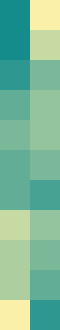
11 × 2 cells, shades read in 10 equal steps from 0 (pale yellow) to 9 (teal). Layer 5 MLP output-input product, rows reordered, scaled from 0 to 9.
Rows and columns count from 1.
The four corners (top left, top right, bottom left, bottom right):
9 0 0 8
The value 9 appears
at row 1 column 1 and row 2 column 1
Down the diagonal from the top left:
9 2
